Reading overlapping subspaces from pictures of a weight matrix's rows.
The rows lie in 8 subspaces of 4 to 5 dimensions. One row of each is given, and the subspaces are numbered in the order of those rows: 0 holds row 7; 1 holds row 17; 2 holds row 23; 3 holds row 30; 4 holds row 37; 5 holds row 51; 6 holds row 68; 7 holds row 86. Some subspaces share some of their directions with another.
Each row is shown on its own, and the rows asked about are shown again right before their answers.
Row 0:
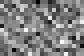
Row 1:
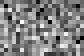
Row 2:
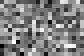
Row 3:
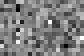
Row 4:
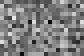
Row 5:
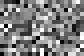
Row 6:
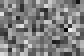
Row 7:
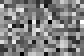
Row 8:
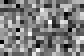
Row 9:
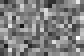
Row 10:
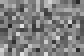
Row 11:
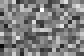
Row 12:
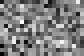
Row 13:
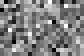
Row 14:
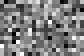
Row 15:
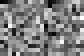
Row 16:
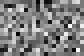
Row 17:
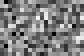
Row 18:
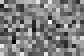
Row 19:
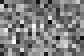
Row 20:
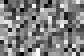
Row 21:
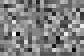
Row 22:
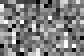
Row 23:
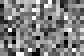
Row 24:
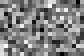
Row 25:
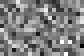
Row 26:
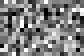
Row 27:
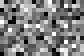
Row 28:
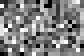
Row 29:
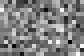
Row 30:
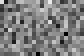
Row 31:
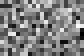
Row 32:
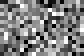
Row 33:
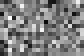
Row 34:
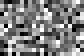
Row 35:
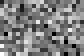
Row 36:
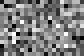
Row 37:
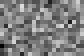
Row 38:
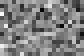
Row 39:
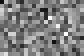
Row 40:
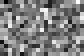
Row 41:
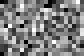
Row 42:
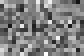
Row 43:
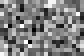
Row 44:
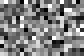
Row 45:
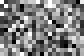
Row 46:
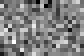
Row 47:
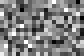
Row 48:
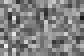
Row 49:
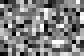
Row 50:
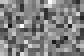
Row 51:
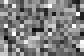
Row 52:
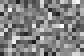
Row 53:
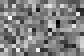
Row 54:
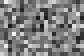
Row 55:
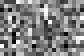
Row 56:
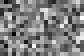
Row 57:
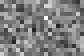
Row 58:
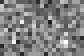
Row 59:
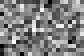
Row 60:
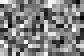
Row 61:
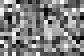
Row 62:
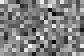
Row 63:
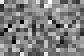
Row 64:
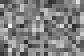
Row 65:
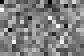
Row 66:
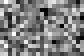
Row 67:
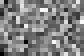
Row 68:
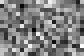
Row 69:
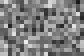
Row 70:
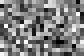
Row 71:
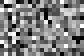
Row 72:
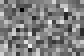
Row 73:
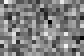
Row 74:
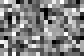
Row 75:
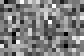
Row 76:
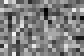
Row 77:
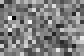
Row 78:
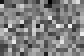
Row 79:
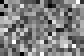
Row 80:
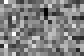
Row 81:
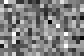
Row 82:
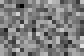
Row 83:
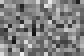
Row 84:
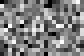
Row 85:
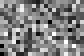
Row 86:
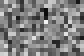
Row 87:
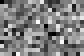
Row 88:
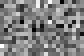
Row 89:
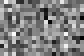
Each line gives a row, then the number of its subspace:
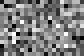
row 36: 3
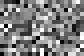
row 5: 6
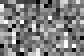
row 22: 2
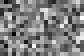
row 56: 1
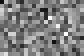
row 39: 7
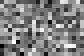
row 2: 4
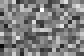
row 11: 4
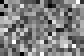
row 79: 1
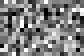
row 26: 0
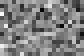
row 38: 4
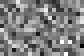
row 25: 6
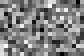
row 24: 4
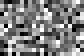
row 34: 6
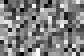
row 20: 2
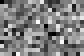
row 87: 7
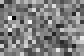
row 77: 0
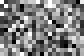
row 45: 1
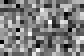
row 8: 2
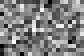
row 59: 4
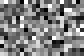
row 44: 1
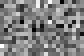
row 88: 1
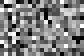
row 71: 3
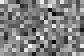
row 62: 6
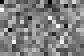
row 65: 7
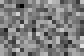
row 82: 6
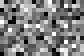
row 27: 7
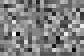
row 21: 0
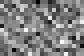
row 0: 6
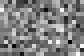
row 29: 6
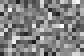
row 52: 6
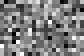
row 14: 4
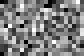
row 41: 6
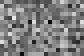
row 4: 0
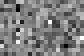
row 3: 2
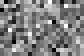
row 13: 7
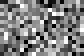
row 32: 6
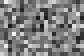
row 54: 1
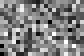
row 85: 3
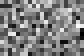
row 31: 3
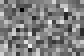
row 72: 2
